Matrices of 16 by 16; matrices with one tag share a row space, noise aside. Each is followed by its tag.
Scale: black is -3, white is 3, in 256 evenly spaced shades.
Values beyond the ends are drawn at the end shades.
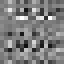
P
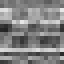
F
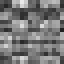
F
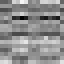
F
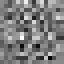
P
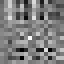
P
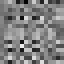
P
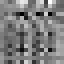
P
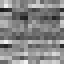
F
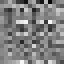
P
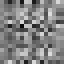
P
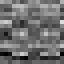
F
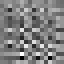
P
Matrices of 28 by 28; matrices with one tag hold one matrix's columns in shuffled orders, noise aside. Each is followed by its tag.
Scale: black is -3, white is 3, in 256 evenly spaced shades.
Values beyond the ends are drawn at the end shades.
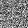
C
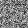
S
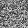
C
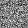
S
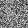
S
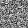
S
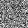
C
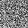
C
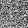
C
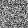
S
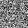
C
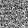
C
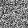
S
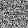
C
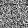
S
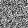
S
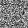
S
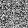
C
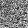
C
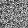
S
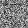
S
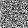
C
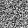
C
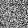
S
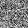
C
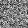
S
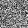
C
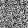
S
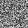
C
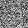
C
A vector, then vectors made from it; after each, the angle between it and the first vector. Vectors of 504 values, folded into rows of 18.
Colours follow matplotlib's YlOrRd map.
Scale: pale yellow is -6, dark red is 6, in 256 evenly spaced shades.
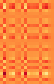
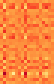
nearly parallel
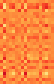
nearly parallel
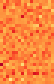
partly opposed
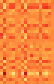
nearly parallel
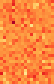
partly opposed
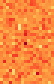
orthogonal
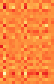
nearly opposite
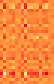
nearly opposite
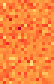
partly aligned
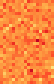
partly opposed
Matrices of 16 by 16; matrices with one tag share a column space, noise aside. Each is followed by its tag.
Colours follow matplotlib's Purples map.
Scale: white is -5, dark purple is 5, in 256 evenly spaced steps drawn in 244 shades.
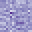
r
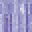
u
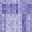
u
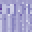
u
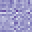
r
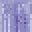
u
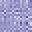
r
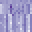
u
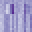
u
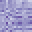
r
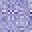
r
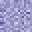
r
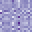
r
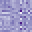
r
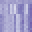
u
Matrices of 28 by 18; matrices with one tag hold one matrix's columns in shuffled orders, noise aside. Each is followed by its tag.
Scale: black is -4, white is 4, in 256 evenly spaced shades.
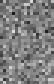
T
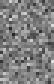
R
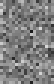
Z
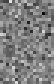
T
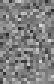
R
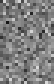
T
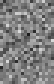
R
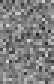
R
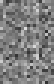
Z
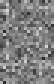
Z
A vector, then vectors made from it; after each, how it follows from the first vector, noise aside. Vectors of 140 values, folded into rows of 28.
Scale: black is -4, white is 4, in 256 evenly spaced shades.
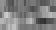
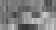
wrapped around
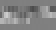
partly zeroed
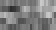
reversed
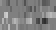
partly zeroed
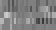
partly zeroed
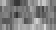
wrapped around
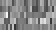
sign-scrambled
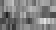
negated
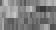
wrapped around
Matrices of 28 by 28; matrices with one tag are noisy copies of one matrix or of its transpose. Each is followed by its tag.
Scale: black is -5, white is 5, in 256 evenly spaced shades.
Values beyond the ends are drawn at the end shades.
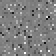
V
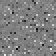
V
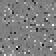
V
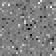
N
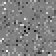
N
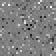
N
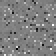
V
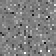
V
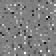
V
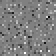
V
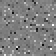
V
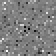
N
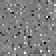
V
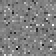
V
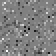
N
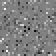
N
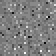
V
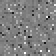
V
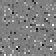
V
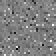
V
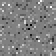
N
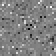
N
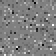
V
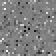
N
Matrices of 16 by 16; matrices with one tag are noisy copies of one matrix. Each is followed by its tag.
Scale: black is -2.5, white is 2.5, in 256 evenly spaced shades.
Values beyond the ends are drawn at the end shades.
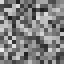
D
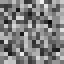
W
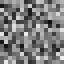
W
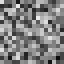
D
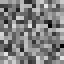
W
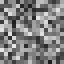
D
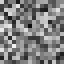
D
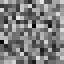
W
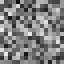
D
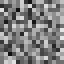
W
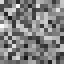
D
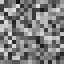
D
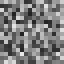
W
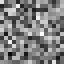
D
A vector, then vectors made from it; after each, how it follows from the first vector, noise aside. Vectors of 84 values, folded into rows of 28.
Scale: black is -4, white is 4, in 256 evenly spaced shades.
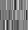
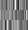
negated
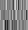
sign-scrambled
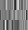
copied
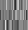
copied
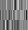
copied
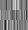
sign-scrambled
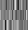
negated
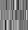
negated
